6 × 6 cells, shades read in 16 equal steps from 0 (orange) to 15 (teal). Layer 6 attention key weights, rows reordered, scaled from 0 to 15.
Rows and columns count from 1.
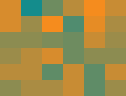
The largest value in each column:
7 15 10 11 10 7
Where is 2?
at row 1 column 1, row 2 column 1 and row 4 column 3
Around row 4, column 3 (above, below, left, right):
8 10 4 9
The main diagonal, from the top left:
2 6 8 9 10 6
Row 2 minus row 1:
0 -9 -9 7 1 2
